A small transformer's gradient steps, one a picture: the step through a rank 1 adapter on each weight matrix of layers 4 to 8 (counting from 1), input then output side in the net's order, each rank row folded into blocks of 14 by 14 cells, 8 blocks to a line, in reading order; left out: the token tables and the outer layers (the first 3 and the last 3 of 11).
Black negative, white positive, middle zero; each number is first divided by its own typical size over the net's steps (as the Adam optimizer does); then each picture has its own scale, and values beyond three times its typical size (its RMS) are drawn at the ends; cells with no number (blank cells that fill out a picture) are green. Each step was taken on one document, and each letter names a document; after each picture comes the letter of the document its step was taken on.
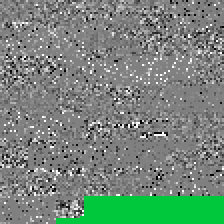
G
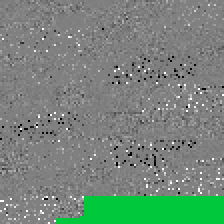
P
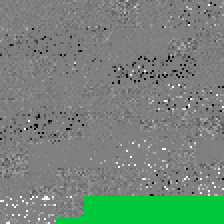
P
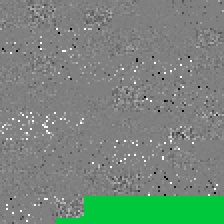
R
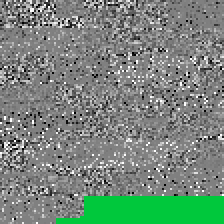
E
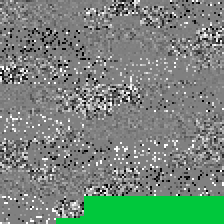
G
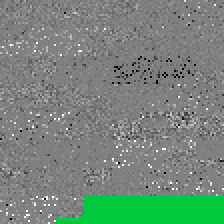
P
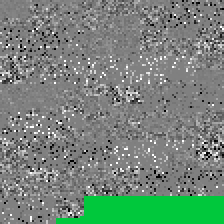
G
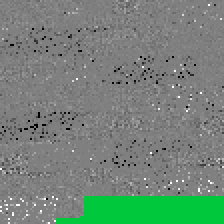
P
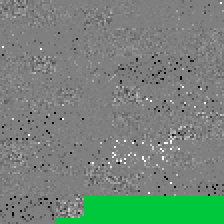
R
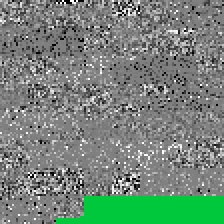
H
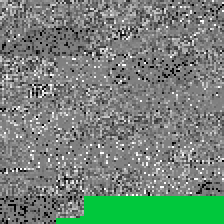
H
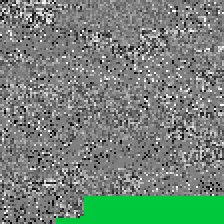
H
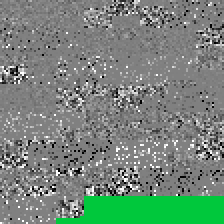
G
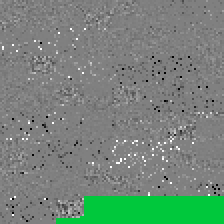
R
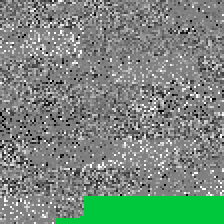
E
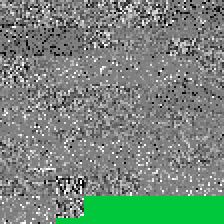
H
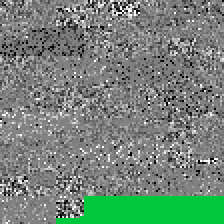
H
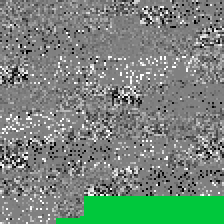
G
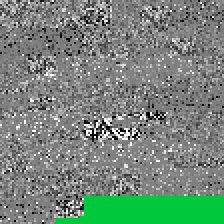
H
